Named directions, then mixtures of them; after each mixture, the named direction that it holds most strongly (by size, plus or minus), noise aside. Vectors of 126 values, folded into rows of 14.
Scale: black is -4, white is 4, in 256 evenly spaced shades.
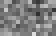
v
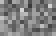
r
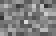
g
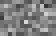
g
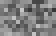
v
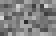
g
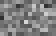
g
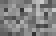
v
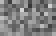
r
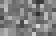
v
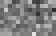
v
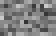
g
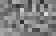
r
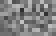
r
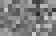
v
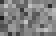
r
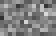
g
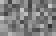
r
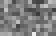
v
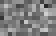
g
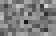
g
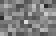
g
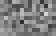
r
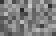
r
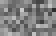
v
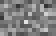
g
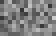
r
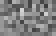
r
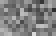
v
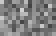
r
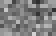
v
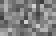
g
